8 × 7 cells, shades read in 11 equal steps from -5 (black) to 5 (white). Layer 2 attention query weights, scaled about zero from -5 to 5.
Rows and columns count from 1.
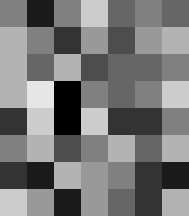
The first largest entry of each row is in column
4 1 1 2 2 2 3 1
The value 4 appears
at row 4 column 2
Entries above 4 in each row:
0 0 0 0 0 0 0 0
